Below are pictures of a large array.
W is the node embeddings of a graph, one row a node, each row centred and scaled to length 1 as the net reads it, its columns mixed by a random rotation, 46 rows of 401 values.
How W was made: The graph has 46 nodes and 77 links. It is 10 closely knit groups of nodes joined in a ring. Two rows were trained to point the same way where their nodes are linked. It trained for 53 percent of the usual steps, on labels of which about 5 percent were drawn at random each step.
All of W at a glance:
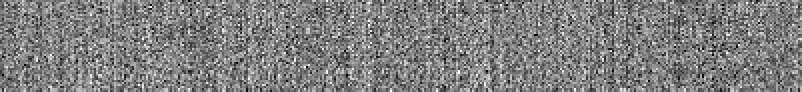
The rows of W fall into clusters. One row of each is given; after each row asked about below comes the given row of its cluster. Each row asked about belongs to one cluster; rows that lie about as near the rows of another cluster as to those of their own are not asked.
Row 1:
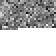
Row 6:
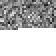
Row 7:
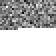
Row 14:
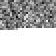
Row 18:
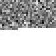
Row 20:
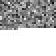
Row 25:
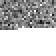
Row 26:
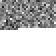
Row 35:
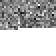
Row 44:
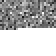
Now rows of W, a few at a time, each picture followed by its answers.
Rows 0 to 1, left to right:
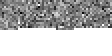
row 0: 35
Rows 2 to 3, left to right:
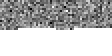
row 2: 6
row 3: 20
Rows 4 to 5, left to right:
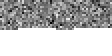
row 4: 6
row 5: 1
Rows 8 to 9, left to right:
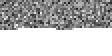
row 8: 25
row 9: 44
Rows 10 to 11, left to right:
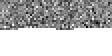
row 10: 1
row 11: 25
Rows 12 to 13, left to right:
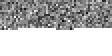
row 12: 14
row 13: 18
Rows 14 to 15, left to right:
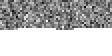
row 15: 25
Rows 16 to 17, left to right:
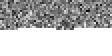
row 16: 14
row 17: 26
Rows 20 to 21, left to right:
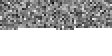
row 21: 35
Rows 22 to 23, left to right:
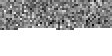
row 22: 6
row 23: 18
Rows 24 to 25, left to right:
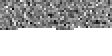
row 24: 7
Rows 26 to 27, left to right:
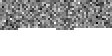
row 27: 6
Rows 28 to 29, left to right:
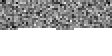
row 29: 20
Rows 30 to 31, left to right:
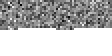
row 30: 20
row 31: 18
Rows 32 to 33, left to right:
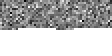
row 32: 7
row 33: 44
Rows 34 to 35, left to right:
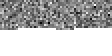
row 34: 25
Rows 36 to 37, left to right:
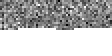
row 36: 35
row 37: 7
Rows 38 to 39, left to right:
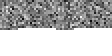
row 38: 7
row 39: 25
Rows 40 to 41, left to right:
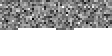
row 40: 18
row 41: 7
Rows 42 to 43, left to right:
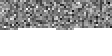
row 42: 1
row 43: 20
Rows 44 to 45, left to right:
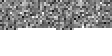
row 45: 44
